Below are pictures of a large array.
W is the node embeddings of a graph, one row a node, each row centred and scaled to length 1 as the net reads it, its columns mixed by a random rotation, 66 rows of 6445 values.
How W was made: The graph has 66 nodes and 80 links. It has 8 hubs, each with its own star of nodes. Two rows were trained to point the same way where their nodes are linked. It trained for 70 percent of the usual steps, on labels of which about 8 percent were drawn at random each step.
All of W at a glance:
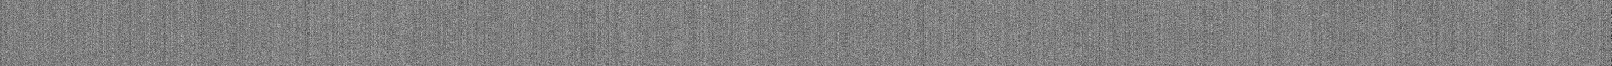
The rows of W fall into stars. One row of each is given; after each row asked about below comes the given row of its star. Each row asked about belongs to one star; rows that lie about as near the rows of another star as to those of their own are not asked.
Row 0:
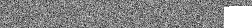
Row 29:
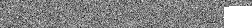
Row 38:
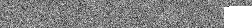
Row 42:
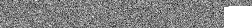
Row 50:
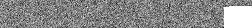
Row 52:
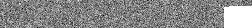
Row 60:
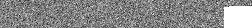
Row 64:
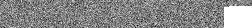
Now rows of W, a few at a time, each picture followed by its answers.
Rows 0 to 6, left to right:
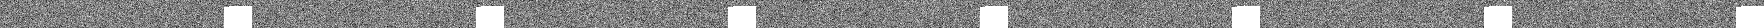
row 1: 52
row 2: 38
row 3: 38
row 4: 50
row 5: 29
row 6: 64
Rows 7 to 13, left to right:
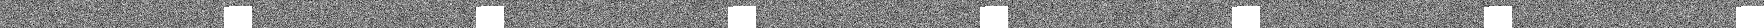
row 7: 64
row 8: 64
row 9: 38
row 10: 0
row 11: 60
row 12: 0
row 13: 38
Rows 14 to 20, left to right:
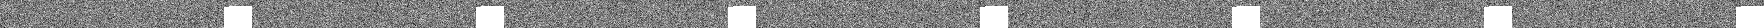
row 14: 52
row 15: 50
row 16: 38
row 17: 0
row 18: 52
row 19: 42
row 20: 0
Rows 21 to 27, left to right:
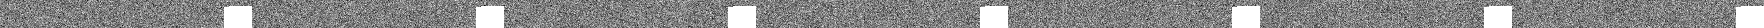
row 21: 52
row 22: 60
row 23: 0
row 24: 29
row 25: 29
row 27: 50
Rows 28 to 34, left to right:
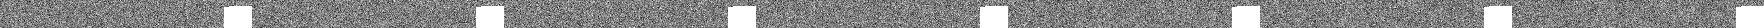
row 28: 60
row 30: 64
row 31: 64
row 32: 38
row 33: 42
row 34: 38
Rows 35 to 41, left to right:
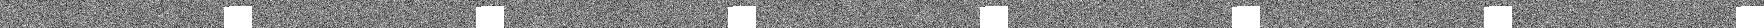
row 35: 0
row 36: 29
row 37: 50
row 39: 42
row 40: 29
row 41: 52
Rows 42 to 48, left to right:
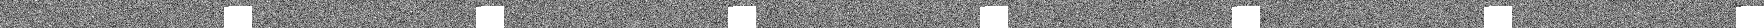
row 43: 42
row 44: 29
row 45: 60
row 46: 42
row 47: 38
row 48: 0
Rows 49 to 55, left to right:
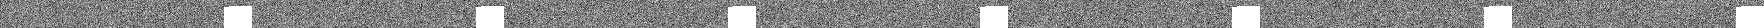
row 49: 0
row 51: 52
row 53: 50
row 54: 50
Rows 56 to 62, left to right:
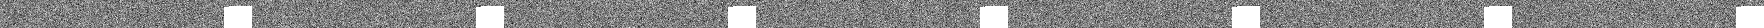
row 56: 42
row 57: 50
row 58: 64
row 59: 38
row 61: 52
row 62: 29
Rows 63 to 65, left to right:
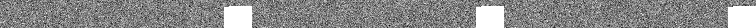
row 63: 64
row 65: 0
